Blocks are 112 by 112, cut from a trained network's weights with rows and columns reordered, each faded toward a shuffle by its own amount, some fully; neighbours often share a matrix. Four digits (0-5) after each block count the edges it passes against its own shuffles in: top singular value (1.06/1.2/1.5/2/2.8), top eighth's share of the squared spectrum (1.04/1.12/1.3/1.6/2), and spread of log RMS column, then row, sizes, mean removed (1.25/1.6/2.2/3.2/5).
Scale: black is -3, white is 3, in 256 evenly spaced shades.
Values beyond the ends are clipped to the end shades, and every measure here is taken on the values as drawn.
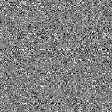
4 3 0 3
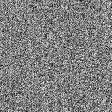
3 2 0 0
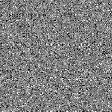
3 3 0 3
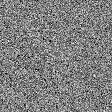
1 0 0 0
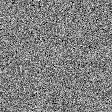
1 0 0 0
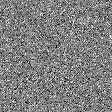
2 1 0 0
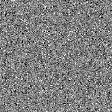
3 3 1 2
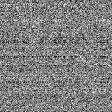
4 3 0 2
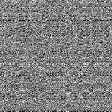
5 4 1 3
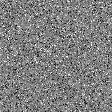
1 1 0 0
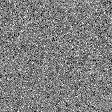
0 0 0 0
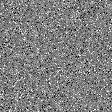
2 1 0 1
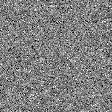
3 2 0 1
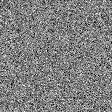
0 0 0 0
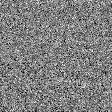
2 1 0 0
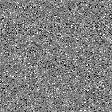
3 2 0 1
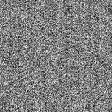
3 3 0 0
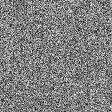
2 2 0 0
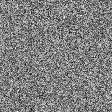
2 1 0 0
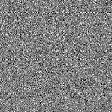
4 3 1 2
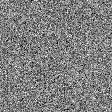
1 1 0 0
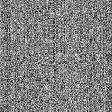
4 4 1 2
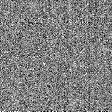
3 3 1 2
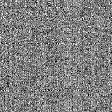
3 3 1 2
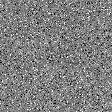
2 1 0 1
